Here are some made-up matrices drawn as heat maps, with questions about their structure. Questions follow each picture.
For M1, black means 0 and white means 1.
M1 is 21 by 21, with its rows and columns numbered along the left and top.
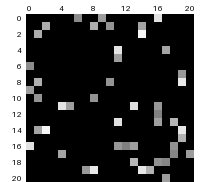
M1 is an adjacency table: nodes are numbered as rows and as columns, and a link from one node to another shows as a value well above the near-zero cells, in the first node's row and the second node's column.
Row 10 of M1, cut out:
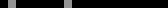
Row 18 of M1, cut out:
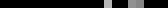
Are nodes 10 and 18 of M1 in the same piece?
no
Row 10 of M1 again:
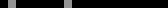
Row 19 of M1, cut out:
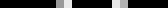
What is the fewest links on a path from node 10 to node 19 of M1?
2
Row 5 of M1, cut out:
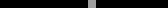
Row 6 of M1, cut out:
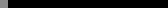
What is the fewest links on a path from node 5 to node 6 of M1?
4
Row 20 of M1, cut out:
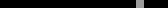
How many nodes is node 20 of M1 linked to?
1
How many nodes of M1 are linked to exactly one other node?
7
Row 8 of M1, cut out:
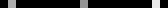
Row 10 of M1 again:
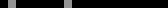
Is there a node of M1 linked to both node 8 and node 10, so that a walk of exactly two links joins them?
yes
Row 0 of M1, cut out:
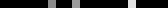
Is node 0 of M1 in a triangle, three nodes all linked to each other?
no
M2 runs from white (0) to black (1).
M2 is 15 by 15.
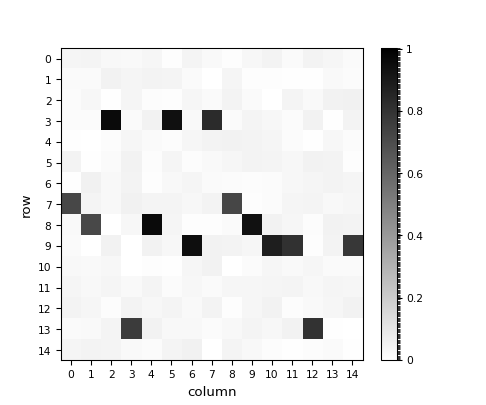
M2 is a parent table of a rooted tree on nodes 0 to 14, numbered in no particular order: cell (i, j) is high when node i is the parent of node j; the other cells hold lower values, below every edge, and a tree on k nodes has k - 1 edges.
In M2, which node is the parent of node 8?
7
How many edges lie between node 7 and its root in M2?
2
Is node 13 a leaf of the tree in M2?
no
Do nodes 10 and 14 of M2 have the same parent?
yes
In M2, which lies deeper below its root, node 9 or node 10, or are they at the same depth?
node 10
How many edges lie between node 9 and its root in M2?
4
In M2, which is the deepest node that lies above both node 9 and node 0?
7
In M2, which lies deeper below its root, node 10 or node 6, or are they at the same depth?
the same depth
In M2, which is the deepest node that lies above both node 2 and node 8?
3
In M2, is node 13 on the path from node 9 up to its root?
yes
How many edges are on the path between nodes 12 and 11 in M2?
6
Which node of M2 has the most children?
9
